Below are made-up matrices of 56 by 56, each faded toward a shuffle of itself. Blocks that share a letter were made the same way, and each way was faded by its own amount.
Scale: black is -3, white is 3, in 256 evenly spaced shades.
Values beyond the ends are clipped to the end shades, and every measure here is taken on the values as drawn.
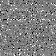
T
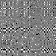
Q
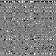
Q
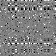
Q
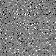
T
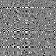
Q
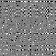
Q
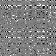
Q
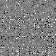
T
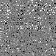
T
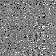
T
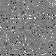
T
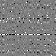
Q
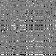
Q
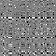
Q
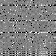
Q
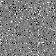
T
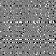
Q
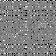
Q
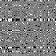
Q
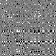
Q
